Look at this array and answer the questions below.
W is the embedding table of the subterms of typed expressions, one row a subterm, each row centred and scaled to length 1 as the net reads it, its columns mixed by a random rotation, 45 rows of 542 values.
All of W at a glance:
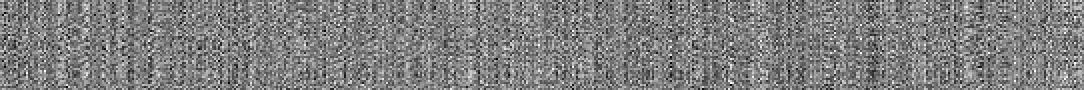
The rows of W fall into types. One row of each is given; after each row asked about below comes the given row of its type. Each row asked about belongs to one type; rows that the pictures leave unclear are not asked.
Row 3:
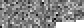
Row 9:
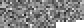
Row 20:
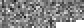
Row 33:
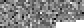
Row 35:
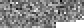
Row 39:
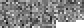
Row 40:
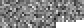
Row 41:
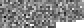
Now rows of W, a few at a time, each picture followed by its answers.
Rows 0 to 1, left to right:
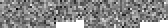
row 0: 40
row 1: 9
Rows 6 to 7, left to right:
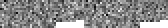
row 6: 3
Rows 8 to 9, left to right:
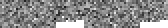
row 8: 40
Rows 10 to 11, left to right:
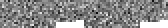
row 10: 41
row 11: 9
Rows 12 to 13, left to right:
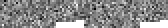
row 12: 3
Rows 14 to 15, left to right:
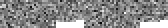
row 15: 33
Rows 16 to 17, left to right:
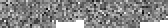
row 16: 39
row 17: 35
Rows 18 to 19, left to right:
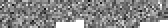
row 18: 3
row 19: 3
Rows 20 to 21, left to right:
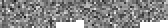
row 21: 9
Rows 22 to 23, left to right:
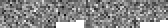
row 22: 35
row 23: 20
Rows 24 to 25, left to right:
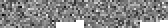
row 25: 41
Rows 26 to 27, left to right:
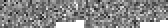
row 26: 3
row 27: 20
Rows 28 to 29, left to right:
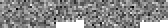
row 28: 40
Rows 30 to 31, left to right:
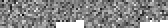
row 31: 40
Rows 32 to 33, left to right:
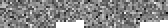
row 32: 9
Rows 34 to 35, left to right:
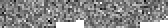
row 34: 9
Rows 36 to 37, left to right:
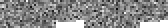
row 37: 33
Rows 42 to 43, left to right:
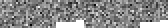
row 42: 20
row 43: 35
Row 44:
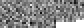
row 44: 40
